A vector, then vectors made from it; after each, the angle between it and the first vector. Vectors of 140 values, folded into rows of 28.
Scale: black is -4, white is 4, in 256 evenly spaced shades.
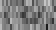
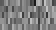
orthogonal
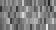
nearly opposite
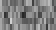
nearly parallel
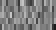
orthogonal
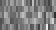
nearly opposite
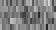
nearly parallel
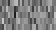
orthogonal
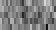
nearly parallel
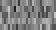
orthogonal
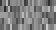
partly opposed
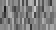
orthogonal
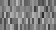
partly opposed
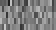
orthogonal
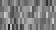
partly opposed
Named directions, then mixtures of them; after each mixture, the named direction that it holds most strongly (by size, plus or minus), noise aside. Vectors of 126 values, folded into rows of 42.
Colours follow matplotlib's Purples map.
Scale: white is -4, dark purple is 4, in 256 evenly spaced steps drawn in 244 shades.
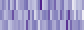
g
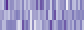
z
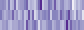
g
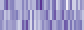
z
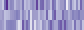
z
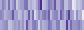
g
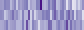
g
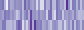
z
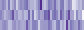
g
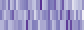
g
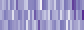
g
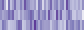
z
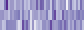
z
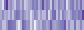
z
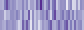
z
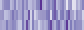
g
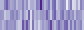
z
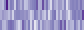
z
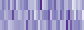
g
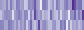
g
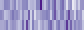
g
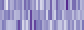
z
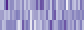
z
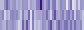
z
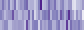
g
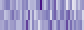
g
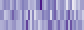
g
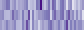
g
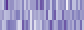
z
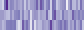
z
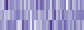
z
